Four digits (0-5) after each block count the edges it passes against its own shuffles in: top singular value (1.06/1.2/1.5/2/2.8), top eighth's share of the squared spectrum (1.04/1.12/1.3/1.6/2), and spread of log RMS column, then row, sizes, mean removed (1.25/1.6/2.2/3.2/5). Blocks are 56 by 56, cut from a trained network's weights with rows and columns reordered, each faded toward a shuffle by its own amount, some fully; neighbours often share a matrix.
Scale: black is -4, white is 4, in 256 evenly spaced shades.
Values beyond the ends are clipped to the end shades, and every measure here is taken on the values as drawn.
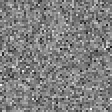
1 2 0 0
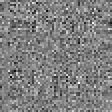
3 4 3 3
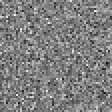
1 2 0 0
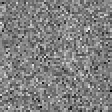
0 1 0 0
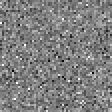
0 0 0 0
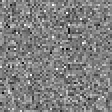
3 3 1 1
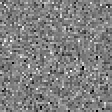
0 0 0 0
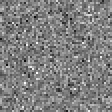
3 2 0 1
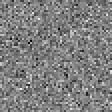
1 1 0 0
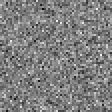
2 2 0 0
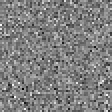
2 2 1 0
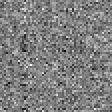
3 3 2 1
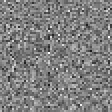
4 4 2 1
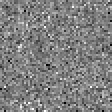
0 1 0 0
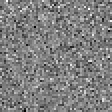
0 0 0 0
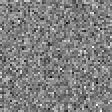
0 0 0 0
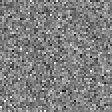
1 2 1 0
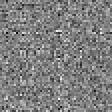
3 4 2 1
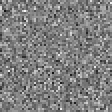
3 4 2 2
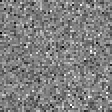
0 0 0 1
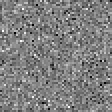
0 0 0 0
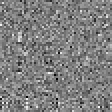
3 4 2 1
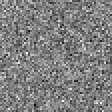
1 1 0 0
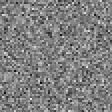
2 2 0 0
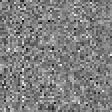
3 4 2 1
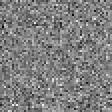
3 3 1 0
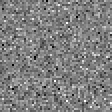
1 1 0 0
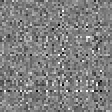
4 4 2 2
